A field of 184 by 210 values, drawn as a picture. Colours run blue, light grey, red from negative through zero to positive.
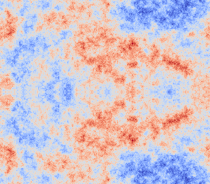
Odd rows or columns: none. Slope: none. Mirror symmetry: top to bottom.
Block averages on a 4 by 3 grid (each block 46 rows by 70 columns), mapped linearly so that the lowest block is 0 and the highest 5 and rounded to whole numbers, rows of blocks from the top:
3 4 0 / 2 5 4 / 2 5 4 / 3 4 0
